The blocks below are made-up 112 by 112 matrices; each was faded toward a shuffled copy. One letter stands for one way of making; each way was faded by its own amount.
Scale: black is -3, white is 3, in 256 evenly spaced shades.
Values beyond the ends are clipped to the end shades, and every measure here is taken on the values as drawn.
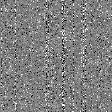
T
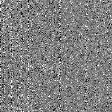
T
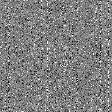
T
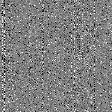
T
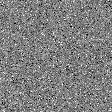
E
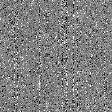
T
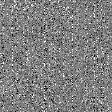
T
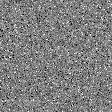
E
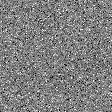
E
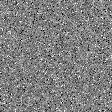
E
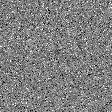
E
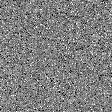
E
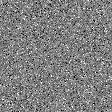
E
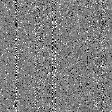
T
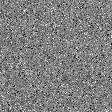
E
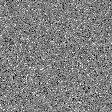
E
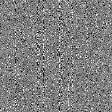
T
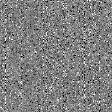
T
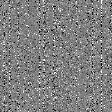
T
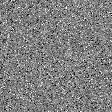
E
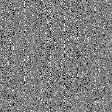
T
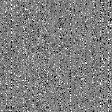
T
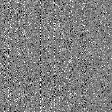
T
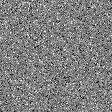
E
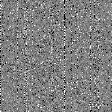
T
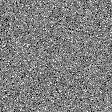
E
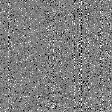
T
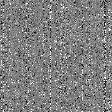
T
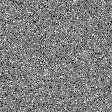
E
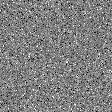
E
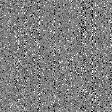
T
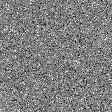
E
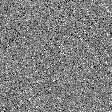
E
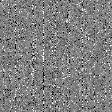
T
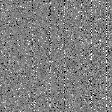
T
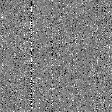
T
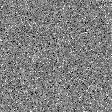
E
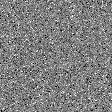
E
